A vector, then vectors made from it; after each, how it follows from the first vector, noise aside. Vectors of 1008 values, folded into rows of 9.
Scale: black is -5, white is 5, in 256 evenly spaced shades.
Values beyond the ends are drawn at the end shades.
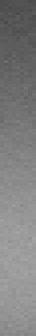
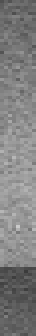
wrapped around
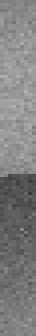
wrapped around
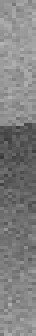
wrapped around
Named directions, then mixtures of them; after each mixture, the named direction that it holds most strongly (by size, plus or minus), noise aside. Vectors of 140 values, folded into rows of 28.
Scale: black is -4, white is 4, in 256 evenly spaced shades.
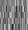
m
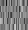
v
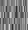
m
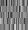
v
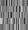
v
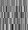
m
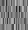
v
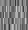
m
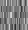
v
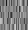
v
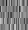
v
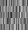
v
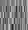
m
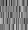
v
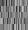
v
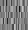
v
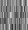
m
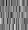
v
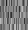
v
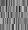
v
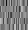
v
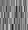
m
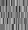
v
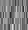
m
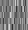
m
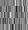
m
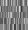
v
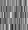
m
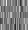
v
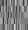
v
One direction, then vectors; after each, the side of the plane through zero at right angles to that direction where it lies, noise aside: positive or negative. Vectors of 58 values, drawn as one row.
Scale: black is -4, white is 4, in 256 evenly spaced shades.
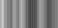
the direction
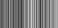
negative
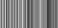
positive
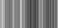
positive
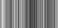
positive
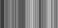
negative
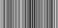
positive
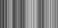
negative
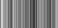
positive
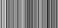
positive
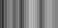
negative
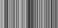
positive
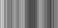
positive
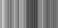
positive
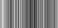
positive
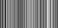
negative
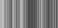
positive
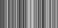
negative
